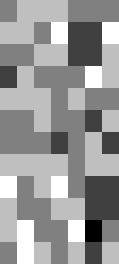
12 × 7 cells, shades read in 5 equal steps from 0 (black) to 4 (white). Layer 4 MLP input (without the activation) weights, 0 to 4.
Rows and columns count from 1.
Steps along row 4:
up down same same up down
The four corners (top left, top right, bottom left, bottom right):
2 2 2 3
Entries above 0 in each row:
7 7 7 7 7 7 7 7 7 7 6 7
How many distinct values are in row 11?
4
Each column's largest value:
4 4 3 4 4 4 4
